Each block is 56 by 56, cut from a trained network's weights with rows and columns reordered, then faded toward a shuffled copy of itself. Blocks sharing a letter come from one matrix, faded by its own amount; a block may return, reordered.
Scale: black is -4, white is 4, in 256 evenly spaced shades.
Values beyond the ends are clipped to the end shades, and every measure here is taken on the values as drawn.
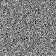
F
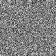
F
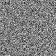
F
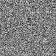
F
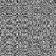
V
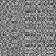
V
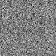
F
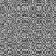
V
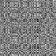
V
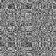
V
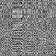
V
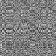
V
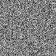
F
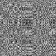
V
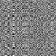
V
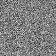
F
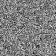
F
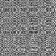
V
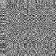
V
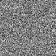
F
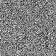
F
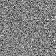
F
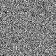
F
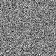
F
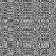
V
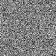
F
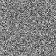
F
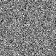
F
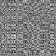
V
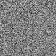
F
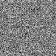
F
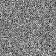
F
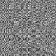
V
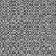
V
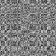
V
